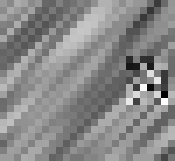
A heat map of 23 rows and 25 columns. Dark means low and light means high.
Grain: diagonal, up to the right. Odd patch: rougher, in the middle right. Roughest part: middle right.
